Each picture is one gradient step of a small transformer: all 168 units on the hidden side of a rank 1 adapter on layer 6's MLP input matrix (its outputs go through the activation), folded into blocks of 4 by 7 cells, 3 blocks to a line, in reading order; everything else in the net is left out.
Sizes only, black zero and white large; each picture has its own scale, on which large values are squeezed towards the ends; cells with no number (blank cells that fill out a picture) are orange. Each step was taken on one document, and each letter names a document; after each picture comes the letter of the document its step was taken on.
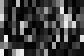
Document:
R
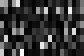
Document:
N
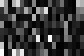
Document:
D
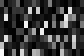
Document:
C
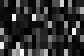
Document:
D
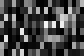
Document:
C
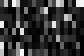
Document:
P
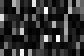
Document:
P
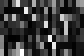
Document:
D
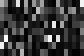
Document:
N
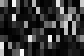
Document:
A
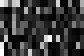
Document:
N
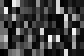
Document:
C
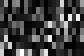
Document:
R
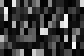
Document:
C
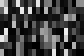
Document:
C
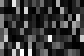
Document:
A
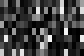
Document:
N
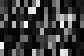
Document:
C
